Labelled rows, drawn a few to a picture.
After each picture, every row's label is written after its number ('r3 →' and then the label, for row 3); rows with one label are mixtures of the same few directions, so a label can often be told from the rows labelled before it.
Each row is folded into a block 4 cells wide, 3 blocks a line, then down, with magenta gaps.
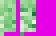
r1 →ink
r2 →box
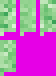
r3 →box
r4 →box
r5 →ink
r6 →box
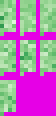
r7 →ink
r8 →box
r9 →box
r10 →box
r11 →ink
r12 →box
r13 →box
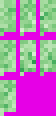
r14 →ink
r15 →box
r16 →ink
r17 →box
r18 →box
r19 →box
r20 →box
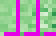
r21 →box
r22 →box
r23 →box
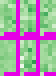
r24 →ink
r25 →ink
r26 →box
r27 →ink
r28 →ink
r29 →box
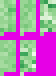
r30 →ink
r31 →box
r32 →ink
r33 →box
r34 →box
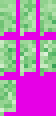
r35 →box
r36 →box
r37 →box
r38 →ink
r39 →ink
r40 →box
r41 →box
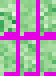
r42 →box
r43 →box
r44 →ink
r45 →ink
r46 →ink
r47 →box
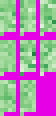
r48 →box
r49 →ink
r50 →ink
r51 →box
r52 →box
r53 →box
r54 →ink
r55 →box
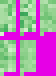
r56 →box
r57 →box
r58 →ink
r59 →ink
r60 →ink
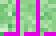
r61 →box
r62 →box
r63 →ink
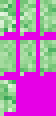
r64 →box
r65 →ink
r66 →ink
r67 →box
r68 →box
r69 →ink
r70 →ink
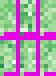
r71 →box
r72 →box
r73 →ink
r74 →ink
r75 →ink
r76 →box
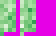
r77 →box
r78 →ink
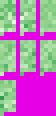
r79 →box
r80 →ink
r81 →box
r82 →box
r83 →box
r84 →box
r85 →ink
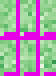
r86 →box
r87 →box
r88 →ink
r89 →ink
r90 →ink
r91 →ink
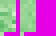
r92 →box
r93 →box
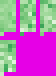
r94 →box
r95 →box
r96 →ink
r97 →box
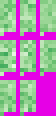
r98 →box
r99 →ink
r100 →box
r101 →box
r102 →box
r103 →ink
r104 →box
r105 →box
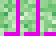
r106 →box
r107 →ink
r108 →box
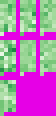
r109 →box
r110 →box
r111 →box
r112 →ink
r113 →box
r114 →ink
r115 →ink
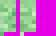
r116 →box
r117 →box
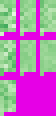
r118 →box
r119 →ink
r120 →ink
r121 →box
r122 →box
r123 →ink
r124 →ink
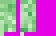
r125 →box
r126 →box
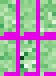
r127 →ink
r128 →ink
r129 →box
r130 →ink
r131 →ink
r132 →box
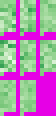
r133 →box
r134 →ink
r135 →ink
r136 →ink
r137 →ink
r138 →ink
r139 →box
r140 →ink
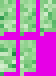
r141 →ink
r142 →box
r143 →box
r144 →box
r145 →ink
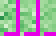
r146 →ink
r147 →box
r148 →ink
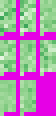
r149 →ink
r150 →ink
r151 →ink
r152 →ink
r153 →box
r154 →ink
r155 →box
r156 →ink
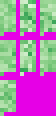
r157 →ink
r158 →ink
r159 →box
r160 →box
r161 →box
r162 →ink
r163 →ink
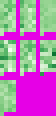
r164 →box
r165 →ink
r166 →ink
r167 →ink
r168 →box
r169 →box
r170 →ink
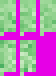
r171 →box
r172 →box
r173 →ink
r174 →ink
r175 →box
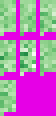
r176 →ink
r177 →box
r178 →box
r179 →ink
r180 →box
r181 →ink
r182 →box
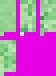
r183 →box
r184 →box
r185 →ink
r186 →ink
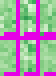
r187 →ink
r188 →ink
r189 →box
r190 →box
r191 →ink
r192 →ink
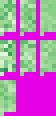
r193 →box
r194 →ink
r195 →box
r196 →box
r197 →ink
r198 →box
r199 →ink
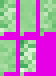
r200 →ink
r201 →box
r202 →box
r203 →box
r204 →ink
